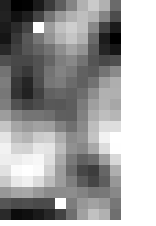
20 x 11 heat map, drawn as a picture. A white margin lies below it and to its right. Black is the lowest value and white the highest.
Neither half mirrors the other. Overall the values sit about 50% of the way up the scale. Two lone cells stand out, each far higher than its neighbours. The ninth with the lowest average is the top left. The field is mottled with small blotches.
